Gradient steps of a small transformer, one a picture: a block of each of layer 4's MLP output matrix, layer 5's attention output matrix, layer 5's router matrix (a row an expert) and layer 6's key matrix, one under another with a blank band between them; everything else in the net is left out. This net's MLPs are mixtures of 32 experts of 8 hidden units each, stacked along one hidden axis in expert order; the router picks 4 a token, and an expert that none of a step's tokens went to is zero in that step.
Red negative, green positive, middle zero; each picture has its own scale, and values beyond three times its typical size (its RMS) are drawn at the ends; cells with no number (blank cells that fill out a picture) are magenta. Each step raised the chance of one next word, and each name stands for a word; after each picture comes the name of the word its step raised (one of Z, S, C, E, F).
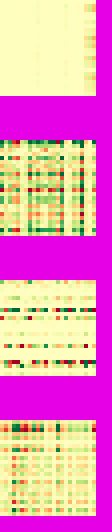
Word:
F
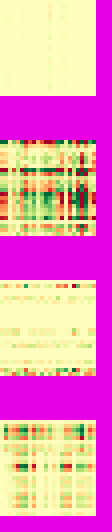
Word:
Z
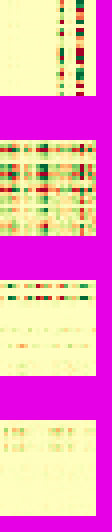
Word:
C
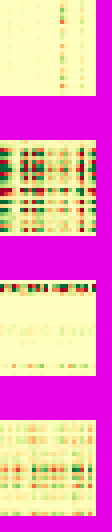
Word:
C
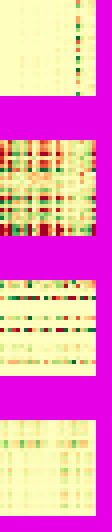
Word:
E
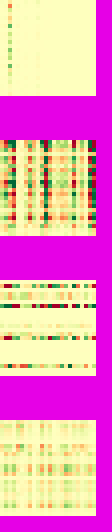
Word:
Z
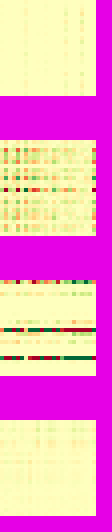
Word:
C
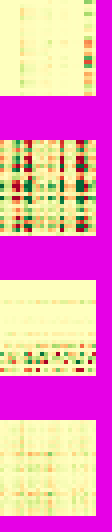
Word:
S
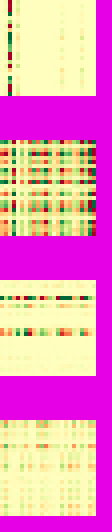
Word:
E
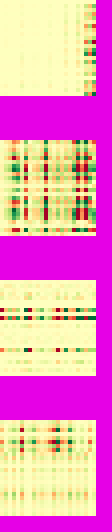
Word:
F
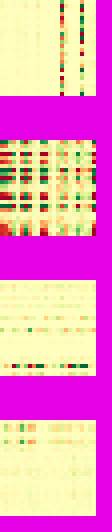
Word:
E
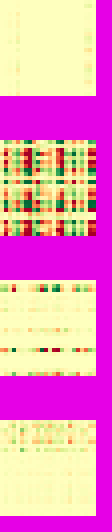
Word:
E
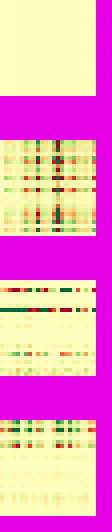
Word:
F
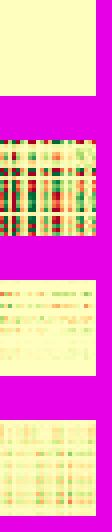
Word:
Z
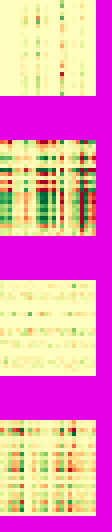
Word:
Z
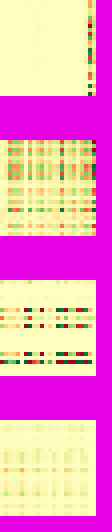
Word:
C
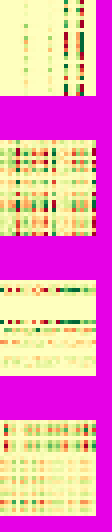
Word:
E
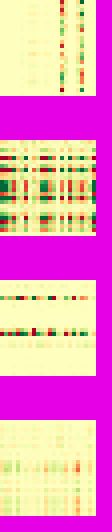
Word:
S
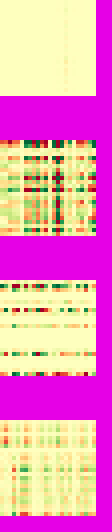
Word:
F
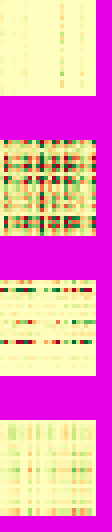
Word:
S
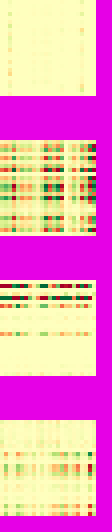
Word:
S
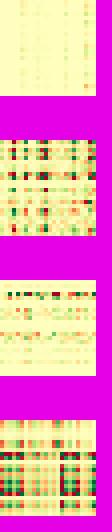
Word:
F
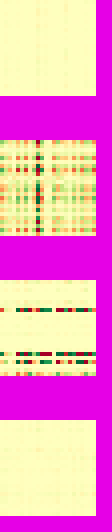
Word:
S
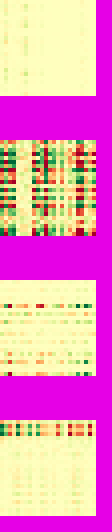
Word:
E
